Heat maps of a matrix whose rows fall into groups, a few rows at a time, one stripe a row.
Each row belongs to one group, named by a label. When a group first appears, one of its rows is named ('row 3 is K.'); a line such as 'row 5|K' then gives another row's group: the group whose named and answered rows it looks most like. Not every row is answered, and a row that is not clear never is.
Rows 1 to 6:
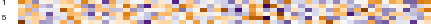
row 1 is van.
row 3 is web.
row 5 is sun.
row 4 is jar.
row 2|jar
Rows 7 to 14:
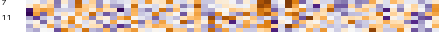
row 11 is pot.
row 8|sun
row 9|sun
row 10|van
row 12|web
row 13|van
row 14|pot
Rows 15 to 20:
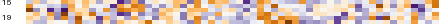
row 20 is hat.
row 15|web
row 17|jar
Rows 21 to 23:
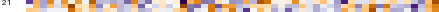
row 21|van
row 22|web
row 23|web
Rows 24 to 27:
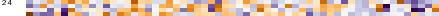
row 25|jar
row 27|hat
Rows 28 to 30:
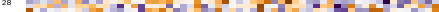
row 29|sun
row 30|van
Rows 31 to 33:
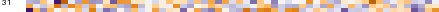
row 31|pot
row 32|web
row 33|van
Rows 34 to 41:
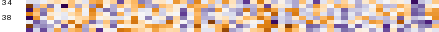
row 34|web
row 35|jar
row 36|van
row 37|van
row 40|hat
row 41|hat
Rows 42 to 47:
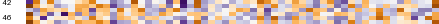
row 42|sun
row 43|sun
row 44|pot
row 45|jar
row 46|van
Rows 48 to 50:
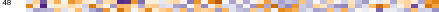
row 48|web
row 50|hat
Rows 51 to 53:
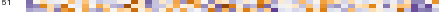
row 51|jar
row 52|pot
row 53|pot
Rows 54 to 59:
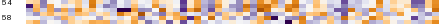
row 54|van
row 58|web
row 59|sun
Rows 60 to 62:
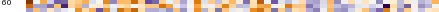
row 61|hat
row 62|sun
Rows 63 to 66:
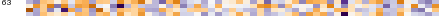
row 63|pot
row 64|sun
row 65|jar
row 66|pot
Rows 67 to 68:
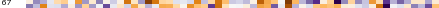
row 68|jar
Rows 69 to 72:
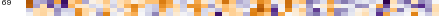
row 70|jar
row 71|sun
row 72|sun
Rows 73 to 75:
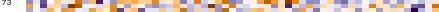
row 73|hat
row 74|web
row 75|web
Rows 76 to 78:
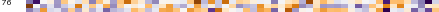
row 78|jar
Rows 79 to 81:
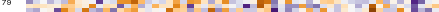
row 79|jar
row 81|pot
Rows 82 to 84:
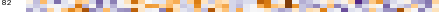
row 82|jar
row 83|hat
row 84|pot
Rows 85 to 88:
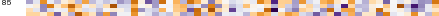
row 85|jar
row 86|web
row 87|web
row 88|sun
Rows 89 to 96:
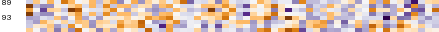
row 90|hat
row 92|hat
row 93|hat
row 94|pot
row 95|pot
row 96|van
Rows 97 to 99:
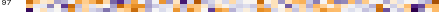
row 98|jar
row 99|jar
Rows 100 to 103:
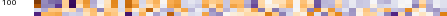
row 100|hat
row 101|hat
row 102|pot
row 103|sun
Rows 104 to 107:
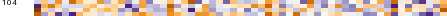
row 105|sun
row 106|van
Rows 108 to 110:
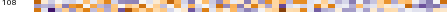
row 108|van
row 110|hat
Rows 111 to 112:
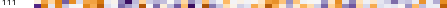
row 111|sun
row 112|sun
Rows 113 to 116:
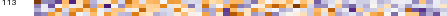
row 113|hat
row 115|pot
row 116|pot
